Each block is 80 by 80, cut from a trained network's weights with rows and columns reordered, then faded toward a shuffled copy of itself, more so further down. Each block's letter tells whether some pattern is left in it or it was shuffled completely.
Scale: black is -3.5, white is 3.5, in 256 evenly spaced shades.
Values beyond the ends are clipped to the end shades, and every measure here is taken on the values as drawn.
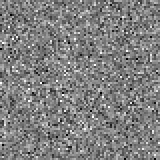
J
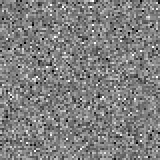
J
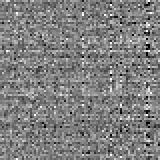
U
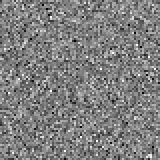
J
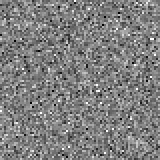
J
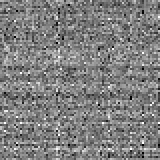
U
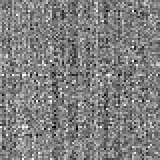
U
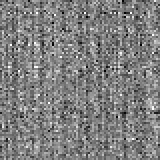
U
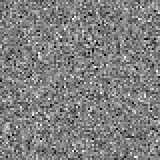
J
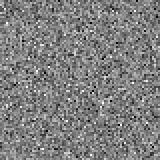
J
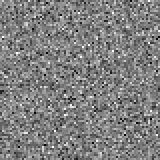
J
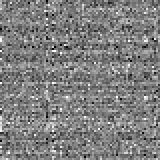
U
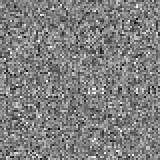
U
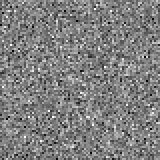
J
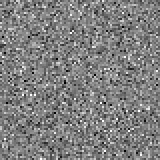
J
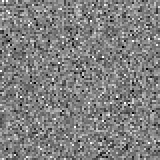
J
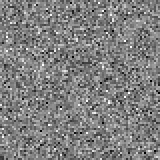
J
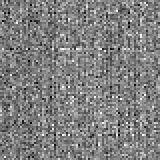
U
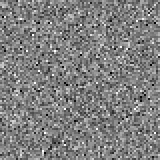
J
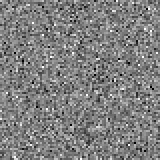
J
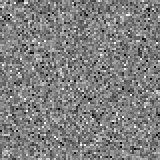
J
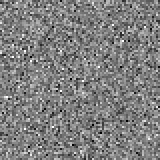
J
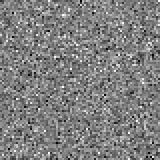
J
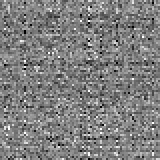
U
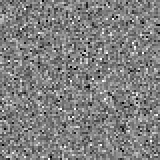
J
